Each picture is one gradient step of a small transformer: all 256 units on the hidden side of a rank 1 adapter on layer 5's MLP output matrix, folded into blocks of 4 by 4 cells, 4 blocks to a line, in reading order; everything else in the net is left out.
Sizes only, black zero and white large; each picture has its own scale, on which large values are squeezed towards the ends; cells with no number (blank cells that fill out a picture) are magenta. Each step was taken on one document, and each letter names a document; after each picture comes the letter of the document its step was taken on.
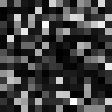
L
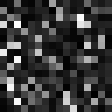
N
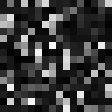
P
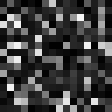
N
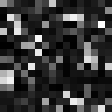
L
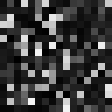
P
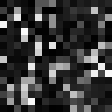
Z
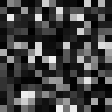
N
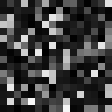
P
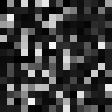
P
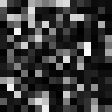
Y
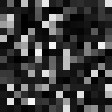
P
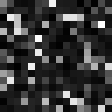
L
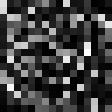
Y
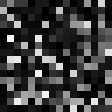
N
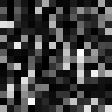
Z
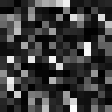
Y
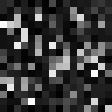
Z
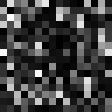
N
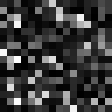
N
